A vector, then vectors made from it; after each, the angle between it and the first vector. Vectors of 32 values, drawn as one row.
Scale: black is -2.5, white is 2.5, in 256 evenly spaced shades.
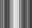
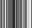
partly opposed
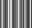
orthogonal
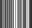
partly aligned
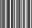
orthogonal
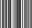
orthogonal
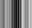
nearly opposite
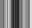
nearly opposite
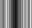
nearly opposite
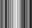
nearly parallel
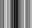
nearly opposite
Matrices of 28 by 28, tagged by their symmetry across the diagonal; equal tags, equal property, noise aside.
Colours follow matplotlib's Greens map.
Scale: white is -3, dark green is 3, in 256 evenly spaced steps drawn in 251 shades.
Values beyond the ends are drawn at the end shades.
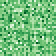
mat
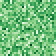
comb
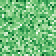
comb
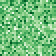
comb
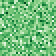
mat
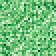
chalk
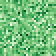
mat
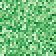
comb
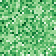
chalk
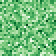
mat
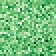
comb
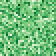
comb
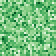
chalk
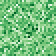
chalk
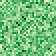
chalk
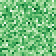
comb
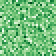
mat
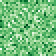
chalk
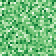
mat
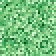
chalk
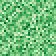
chalk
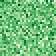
comb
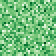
mat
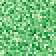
chalk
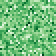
mat
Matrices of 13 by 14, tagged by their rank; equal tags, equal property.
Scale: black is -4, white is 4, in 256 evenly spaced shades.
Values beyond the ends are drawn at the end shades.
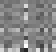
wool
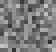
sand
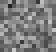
sand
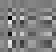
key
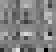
wool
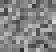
sand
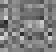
wool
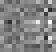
wool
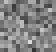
sand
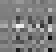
wool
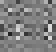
wool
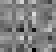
wool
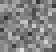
sand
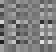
key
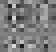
wool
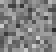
sand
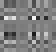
key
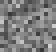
sand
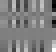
key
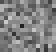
sand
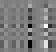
key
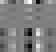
key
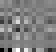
key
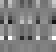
key
